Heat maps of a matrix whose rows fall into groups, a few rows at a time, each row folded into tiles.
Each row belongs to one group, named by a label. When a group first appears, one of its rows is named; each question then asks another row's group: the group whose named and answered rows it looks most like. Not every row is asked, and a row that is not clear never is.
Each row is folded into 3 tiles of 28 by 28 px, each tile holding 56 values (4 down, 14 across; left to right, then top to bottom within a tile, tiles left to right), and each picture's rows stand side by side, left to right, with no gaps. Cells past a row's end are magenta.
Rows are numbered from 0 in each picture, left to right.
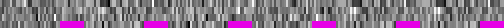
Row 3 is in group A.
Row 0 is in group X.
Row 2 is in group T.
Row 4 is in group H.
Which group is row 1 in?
H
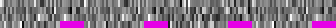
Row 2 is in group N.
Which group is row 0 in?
A
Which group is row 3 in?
A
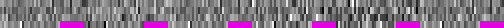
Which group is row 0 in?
A
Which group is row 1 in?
T
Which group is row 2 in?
A
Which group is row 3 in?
A
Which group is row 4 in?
N
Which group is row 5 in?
A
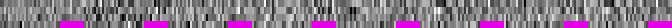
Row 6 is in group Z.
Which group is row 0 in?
T
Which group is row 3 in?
Z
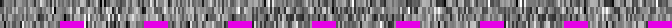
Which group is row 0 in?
T
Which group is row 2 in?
T
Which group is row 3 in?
N
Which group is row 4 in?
N
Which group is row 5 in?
H
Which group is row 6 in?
N
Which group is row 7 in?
H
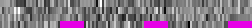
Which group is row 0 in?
H
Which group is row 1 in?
N
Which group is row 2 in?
T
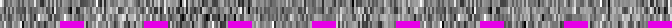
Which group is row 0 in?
A
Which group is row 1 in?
Z
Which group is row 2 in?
N
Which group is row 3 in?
A
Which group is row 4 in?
Z
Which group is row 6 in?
T
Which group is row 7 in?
Z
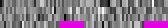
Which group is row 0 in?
T
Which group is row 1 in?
H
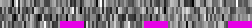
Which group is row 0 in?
N
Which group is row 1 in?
N
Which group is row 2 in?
H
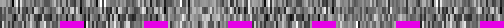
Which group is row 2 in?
Z
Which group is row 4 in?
A
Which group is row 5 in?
N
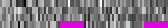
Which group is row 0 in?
H
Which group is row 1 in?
N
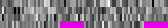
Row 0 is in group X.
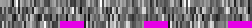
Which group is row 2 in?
N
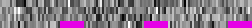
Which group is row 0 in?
H
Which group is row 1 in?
N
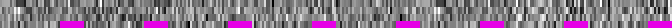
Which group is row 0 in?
H
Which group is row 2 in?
T
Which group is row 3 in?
Z
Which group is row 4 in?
T
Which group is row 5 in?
H
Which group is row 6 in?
Z
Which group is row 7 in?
Z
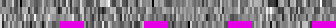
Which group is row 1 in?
X
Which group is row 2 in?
T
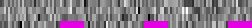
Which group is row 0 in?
T
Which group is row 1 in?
T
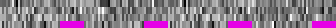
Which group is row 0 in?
Z
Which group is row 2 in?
Z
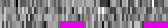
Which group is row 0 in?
Z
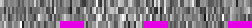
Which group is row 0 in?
A
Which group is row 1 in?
Z
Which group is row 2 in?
X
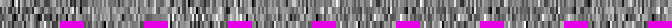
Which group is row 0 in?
N
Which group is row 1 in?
T
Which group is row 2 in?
Z
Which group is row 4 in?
A
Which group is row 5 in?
A
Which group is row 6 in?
A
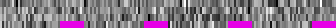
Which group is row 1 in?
T
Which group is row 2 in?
N
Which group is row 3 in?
H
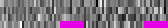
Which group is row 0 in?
A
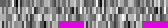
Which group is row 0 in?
Z
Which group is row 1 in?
Z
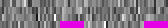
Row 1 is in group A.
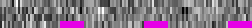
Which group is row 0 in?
N
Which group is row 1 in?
H
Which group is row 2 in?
X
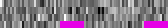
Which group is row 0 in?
A
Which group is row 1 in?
X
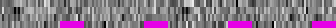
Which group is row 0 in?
X
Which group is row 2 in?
X
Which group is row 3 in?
T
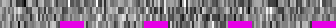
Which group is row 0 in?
H
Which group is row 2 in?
N
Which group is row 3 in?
H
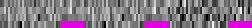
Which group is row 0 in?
T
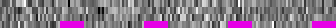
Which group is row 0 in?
X
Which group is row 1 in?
X
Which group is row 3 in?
A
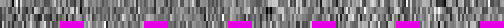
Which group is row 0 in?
N
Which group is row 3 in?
X
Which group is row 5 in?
H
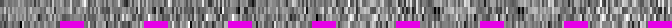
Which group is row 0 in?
T
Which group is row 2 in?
A
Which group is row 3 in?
T
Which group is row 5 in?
X
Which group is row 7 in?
Z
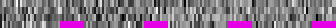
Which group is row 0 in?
N
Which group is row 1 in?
N
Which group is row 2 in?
Z
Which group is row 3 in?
T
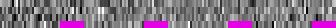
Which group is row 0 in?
N
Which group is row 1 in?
H
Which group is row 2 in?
A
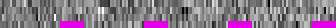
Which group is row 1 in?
H
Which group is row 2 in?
X
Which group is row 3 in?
Z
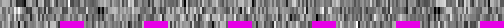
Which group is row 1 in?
X
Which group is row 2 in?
Z
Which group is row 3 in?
T
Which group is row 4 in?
A
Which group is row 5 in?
X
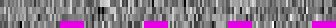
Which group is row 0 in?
T
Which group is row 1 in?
X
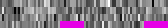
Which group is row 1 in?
X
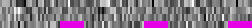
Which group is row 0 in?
H
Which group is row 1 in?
X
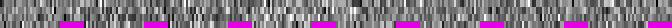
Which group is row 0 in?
T
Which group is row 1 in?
N
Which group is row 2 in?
N
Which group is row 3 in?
Z
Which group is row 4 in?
H
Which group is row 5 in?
A
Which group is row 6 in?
X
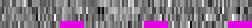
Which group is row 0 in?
X
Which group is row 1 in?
X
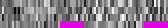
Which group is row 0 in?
X
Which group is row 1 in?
Z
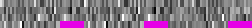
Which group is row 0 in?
A
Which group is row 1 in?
A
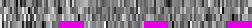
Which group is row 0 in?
Z
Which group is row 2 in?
T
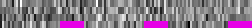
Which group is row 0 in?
N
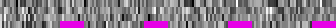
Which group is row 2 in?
H
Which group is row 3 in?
H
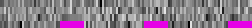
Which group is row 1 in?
Z
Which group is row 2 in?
T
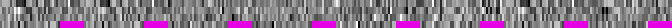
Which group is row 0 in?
H
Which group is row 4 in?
A
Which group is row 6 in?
H
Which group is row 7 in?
X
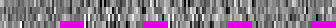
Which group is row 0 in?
A
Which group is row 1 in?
Z
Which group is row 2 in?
Z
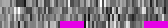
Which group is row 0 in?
H
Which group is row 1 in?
N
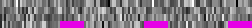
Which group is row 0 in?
N
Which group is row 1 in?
H
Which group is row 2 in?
X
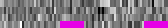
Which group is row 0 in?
A
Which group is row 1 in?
X
